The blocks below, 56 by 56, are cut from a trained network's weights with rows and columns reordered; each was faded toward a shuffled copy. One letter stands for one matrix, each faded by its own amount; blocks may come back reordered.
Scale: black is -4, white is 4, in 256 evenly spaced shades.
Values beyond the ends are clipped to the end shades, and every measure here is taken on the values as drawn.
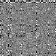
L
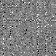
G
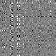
L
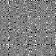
L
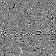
G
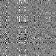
L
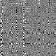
L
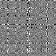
L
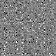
G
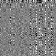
L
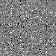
G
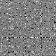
G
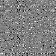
G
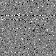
G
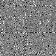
G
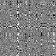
L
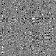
G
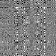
L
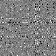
G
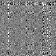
L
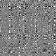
L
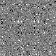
G
